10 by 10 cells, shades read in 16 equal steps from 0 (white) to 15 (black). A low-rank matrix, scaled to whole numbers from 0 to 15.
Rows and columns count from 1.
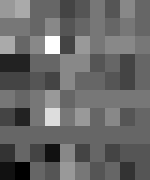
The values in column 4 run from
0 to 14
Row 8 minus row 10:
-5 -6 0 -1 3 1 -1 0 -3 -1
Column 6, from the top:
10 9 6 7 9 8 6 9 11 8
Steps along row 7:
up down down up down up down up down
